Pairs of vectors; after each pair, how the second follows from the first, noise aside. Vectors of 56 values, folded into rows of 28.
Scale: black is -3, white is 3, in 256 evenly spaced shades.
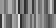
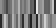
reversed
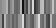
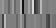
partly zeroed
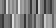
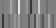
partly zeroed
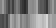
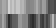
reversed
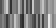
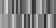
reversed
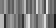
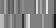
partly zeroed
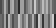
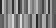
reversed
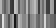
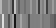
partly zeroed
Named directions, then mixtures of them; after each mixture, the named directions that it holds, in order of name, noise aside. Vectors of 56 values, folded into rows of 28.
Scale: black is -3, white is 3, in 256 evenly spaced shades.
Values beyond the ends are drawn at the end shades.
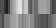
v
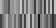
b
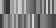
b, v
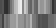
v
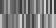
b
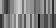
b, v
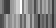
b, v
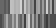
b, v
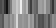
v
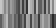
b, v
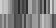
b, v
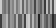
b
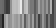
b, v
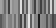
b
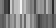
b, v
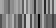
b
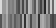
b, v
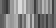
b, v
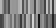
b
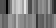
v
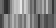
b, v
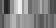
v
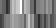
b, v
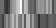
b, v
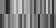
b, v
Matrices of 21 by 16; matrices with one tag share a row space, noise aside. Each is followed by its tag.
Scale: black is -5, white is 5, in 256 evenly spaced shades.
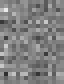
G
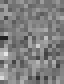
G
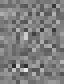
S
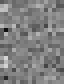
G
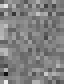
G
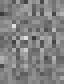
S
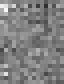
G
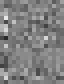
G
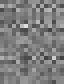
S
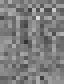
S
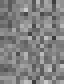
S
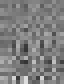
S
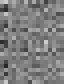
G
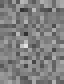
S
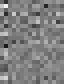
G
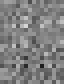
S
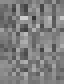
S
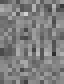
S
